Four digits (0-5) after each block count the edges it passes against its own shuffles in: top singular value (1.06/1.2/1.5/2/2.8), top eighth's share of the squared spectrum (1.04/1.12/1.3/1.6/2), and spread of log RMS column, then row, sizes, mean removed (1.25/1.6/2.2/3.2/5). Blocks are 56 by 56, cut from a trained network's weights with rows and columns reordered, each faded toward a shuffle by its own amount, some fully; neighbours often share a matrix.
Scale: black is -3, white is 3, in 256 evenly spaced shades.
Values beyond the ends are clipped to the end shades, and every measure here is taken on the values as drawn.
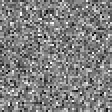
2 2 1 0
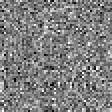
4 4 2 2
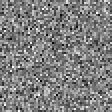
0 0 0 0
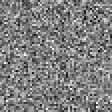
2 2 0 0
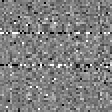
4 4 1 2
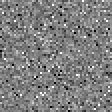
1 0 0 0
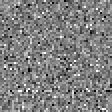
1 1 0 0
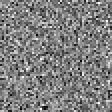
3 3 1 0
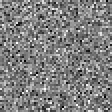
1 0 0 0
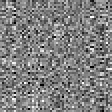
4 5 3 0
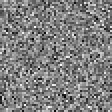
1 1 0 0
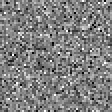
0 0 0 0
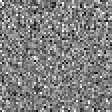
3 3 1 1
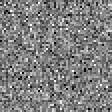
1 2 0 0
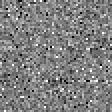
2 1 0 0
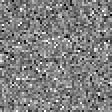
1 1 0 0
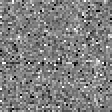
2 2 0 0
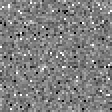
2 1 0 1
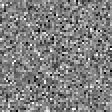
0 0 0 0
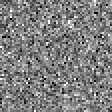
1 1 0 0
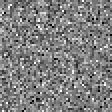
1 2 0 0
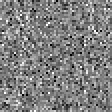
1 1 1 0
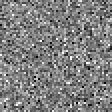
1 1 0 0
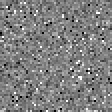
1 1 0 0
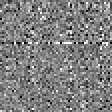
3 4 2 2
